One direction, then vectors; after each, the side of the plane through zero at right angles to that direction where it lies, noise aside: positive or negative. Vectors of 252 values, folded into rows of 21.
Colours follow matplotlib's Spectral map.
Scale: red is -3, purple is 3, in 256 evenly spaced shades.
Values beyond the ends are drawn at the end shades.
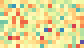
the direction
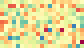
negative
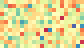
negative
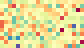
negative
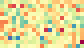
negative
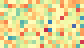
negative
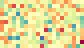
negative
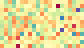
positive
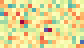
positive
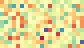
positive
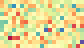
positive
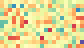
positive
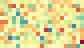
negative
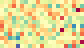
negative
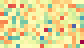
negative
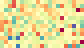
negative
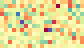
negative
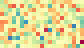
negative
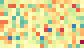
negative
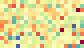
negative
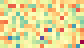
negative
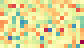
negative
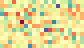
positive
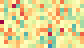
negative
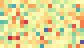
positive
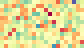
negative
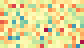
negative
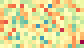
negative
